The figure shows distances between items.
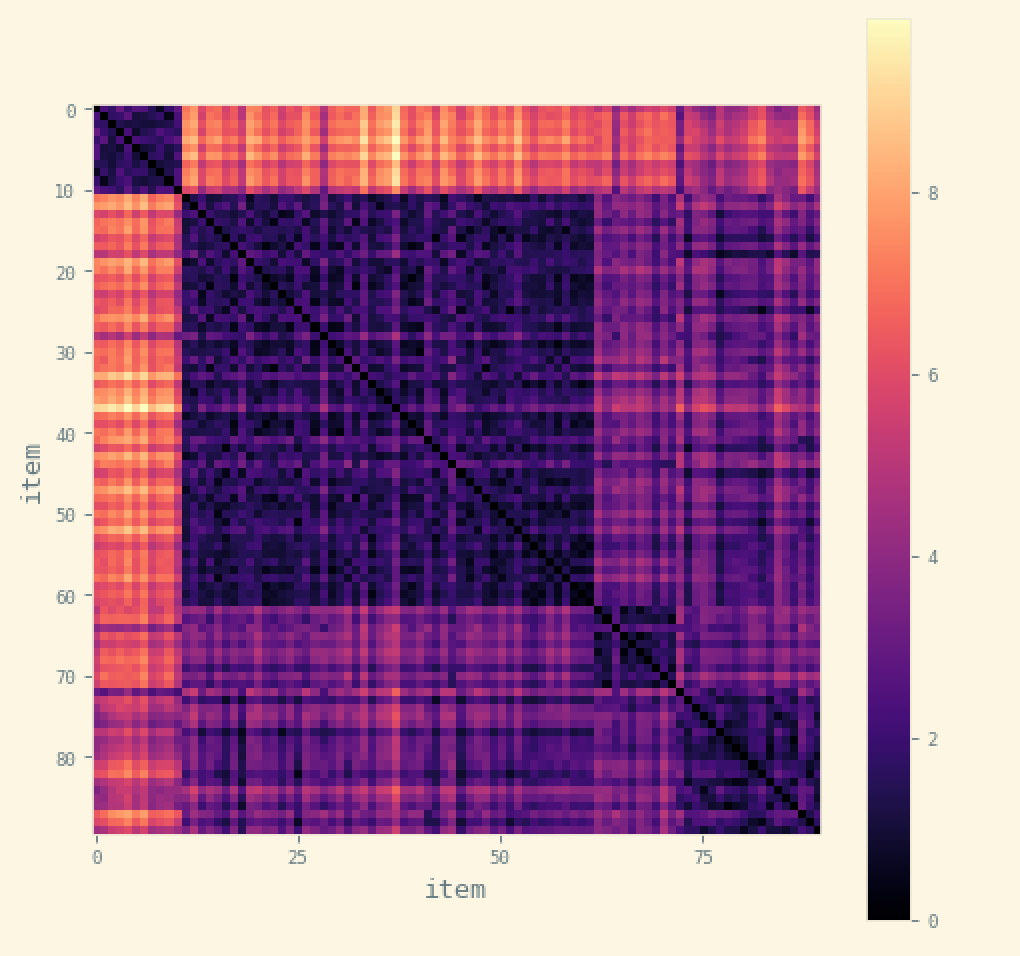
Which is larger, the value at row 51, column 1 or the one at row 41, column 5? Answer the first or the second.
the second
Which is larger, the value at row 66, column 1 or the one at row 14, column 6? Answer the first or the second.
the second
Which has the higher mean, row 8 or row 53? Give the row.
8
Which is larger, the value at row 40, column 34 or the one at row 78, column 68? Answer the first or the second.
the second
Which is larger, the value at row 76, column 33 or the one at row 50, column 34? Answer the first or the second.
the first
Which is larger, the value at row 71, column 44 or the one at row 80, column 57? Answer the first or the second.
the second
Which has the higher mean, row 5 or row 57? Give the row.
5
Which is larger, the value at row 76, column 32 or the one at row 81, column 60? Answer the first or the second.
the first
